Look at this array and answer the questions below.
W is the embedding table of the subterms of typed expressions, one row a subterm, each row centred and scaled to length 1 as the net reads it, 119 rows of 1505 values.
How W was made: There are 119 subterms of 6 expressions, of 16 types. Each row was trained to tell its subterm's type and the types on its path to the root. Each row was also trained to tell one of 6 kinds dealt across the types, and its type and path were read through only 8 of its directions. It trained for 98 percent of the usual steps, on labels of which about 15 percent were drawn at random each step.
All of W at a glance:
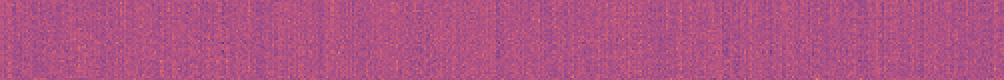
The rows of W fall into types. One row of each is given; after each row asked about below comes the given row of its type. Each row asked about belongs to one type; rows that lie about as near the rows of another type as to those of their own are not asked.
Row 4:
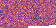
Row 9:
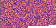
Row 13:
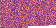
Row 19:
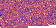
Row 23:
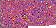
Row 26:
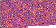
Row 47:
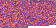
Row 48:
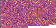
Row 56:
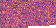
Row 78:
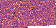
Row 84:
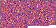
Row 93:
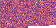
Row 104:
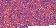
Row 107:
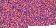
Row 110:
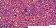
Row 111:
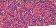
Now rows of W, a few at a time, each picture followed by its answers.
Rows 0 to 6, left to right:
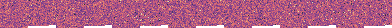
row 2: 23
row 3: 93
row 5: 84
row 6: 23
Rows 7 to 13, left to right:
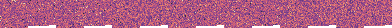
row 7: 104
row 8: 78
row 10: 48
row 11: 4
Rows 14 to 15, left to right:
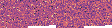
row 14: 9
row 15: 4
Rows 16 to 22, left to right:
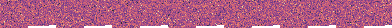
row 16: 84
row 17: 4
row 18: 111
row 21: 84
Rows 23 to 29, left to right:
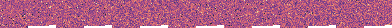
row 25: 110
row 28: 9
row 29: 48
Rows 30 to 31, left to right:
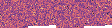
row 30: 104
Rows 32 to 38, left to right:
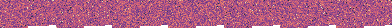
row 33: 84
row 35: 9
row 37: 93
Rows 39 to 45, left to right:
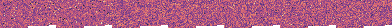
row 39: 23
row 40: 9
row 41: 26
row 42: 47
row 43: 93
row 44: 104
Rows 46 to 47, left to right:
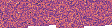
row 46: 93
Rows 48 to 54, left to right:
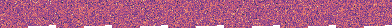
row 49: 26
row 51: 84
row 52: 47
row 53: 48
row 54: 104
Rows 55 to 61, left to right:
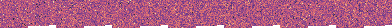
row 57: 48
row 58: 104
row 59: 48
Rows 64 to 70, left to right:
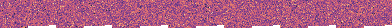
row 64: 78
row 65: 111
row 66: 26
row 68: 47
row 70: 48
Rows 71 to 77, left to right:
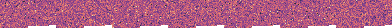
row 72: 107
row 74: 26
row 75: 111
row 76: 4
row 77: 9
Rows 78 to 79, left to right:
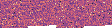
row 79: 111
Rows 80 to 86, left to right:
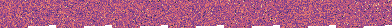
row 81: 56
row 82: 107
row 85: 78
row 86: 9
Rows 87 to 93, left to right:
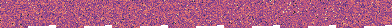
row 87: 93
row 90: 56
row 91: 84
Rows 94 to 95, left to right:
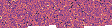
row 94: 104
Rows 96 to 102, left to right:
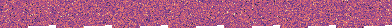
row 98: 9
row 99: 47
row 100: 56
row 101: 78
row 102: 4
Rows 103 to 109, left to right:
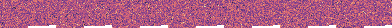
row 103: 13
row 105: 47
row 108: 56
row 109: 93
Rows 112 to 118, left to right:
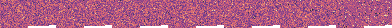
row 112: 84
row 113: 107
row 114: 104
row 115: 26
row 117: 93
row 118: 110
